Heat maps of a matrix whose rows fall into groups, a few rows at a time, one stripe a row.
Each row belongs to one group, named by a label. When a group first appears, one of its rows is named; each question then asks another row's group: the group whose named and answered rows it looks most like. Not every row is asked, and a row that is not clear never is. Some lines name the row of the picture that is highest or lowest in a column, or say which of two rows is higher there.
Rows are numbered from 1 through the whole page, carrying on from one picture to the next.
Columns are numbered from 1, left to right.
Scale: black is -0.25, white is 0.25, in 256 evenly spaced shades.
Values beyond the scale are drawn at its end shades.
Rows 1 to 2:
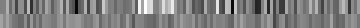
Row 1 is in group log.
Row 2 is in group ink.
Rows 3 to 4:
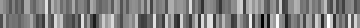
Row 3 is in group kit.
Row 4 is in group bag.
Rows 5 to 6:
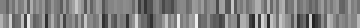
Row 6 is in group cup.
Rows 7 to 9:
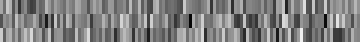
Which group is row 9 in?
ink
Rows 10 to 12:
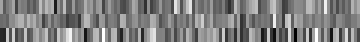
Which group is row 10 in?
kit
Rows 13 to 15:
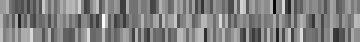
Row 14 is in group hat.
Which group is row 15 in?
ink
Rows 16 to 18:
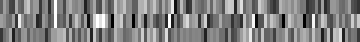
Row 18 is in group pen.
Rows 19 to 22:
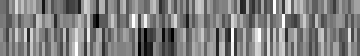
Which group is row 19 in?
ink
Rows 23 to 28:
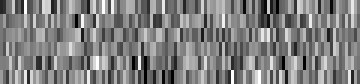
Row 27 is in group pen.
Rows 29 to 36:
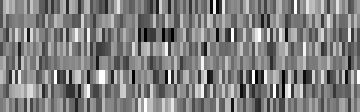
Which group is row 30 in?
bag
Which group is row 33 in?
hat
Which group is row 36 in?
log
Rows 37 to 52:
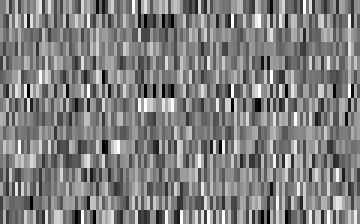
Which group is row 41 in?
bag
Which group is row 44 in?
log
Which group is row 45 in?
cup
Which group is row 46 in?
kit
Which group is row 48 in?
ink
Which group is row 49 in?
pen
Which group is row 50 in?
hat
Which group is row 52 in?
bag
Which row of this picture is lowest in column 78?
44
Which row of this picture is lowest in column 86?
44
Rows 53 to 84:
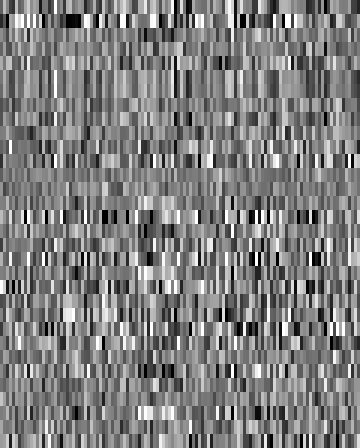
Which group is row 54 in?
ink
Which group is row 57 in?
cup
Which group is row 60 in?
pen
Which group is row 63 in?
pen
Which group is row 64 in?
bag
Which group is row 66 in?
hat
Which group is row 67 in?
log
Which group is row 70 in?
bag
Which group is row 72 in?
log
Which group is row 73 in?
hat
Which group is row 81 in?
cup
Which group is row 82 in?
log
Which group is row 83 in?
kit
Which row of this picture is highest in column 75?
75
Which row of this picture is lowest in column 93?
71
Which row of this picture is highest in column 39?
75
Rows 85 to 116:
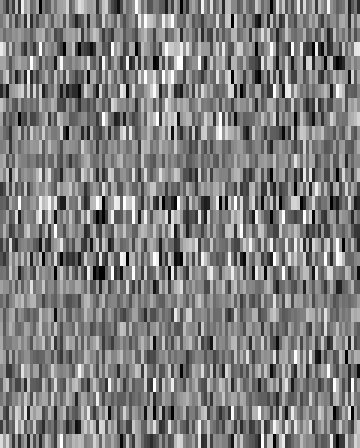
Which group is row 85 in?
hat
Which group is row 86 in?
log
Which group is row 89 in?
ink
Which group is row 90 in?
log
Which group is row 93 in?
hat
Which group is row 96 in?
cup
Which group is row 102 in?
pen
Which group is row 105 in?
ink
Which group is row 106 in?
ink
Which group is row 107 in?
kit
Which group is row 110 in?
cup
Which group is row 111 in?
hat
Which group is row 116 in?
ink
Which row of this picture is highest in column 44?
94
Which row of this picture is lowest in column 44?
89
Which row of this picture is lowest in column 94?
99
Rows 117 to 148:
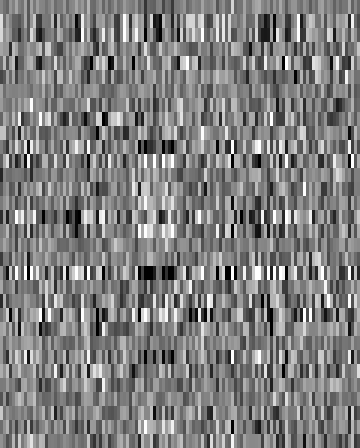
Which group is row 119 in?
bag
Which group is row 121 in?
pen
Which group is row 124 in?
ink
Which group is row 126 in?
hat
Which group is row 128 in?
log
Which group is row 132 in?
ink
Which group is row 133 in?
log
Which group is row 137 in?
kit
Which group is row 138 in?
bag
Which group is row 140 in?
hat
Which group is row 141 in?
ink
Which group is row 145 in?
ink
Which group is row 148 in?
ink
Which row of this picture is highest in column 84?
138
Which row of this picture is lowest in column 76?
136
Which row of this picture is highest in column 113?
121
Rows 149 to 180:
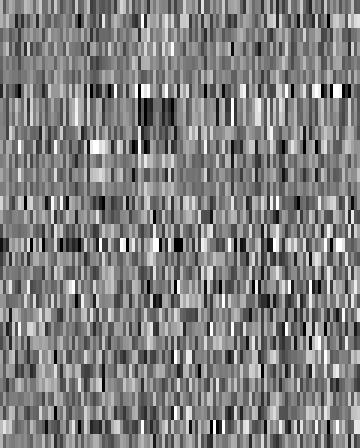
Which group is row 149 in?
ink
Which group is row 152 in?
log
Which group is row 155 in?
pen
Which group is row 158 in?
pen
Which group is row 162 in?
log
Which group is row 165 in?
bag
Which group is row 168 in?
bag
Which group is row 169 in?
cup
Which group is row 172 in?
ink
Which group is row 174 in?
kit
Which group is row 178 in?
kit
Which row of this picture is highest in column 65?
163
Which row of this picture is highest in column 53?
166
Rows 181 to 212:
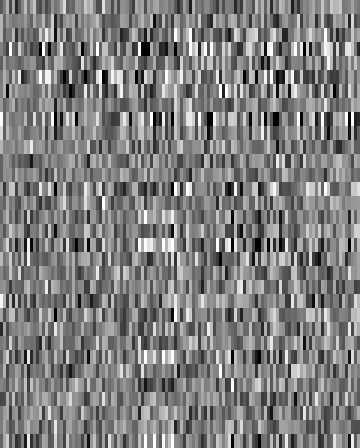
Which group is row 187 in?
cup
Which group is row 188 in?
kit
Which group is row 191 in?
ink
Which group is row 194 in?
kit
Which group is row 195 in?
hat
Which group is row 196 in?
log
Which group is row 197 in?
kit
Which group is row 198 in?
log
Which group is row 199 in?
cup
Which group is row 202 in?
hat
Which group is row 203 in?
kit
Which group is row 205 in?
pen
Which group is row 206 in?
log
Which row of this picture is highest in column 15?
184
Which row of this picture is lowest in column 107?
199
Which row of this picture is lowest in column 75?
187
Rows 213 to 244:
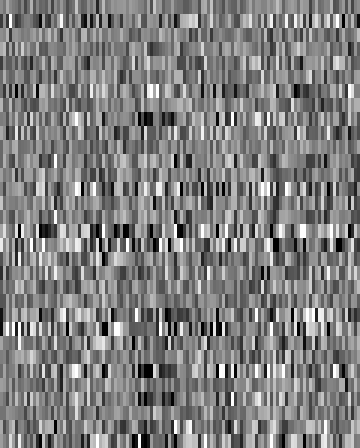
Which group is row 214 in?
pen
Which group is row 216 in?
hat
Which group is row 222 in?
hat
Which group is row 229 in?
hat
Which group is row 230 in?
ink
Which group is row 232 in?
bag
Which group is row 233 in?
ink
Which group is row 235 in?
hat
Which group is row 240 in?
cup
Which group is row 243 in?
kit
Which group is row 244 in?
pen
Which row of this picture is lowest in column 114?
230
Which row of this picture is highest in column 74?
239
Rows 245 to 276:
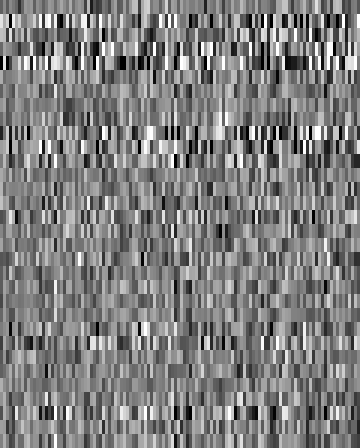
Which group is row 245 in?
pen
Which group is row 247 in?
cup
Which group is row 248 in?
bag
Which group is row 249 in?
bag
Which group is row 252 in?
cup
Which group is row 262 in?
kit
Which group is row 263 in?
hat
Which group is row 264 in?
pen
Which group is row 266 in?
bag
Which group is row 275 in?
hat
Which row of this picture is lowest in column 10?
254
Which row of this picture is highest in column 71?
248
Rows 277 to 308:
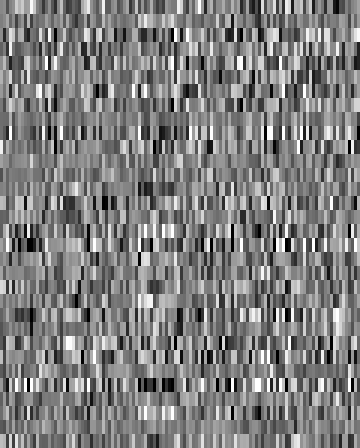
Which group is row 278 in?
log
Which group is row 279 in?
kit
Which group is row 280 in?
pen
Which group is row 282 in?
cup
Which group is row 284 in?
kit
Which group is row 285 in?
pen
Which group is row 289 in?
bag
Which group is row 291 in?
cup
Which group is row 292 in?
ink
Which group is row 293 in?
log
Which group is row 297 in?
hat
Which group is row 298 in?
log
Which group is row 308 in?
hat
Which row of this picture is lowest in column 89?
286
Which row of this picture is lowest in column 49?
304
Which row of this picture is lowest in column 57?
304
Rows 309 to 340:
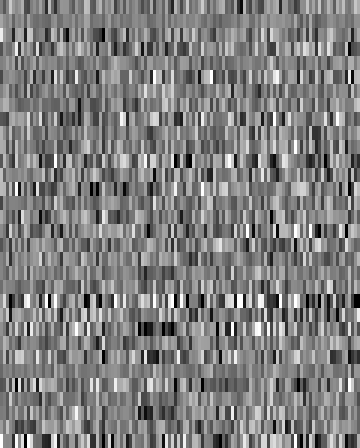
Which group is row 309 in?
kit
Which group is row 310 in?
cup
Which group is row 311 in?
cup
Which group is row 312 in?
hat
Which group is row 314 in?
bag
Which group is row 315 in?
log
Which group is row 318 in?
cup
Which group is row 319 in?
cup
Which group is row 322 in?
hat
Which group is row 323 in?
bag
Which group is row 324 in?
hat
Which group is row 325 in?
cup
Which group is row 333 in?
hat
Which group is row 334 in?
hat
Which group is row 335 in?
bag
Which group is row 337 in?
pen
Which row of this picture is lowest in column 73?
332
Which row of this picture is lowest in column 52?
321
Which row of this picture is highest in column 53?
317
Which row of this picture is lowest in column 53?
334
